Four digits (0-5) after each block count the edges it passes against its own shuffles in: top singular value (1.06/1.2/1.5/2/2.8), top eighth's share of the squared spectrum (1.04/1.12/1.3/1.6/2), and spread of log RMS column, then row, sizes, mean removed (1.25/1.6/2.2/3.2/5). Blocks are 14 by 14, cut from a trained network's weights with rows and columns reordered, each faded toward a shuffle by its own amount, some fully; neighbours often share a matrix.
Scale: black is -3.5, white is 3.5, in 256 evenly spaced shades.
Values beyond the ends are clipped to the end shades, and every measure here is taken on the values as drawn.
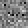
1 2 0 0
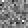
0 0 0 0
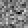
0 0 1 0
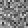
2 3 0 1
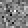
0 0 0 0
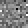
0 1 0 0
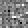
0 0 0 1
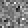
0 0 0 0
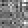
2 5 1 1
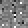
1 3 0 0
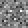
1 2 0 1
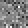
0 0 0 0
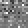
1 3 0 2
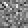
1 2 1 0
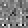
2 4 0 1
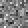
1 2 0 0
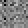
2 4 1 1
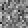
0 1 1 0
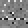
2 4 0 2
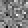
1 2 0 0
